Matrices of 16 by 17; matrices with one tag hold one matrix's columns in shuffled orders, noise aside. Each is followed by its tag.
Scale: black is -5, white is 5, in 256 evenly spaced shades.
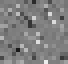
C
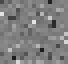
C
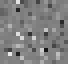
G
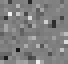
C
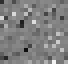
C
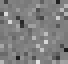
C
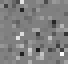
G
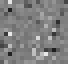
G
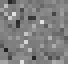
C
